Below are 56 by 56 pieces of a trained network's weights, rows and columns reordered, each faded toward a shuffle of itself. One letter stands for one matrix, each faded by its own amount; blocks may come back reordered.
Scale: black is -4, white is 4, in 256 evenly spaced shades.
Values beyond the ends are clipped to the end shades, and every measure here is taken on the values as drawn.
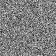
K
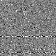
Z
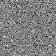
Z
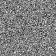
K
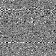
Z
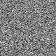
K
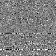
Z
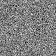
K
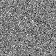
K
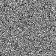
K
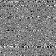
Z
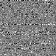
Z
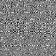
Z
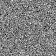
K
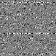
Z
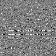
Z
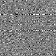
Z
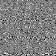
Z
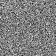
K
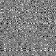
Z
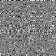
Z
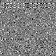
Z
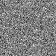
K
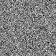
K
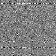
Z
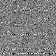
Z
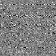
Z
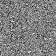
K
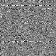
Z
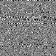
Z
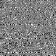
Z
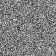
K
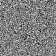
K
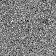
K
